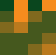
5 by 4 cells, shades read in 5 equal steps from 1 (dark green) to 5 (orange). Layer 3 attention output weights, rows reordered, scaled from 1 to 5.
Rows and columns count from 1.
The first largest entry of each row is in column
2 2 2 4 4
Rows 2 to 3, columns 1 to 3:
2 5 3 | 3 4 2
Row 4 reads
2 2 2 3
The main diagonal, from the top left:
1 5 2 3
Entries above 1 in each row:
2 4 4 4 4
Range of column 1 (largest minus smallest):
2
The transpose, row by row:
1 2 3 2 2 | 5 5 4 2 2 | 1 3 2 2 3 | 5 2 2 3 4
